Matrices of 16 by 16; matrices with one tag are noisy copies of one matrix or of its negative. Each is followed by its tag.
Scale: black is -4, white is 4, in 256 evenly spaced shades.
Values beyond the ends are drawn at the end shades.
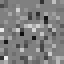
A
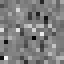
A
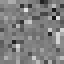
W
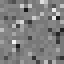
W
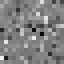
A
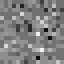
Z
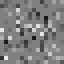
A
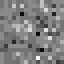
Z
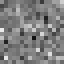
A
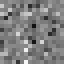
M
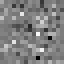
Z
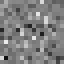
A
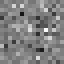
Z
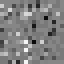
M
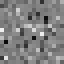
A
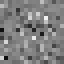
A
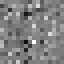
M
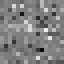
Z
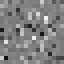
A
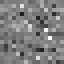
Z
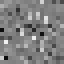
A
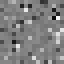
W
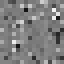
W
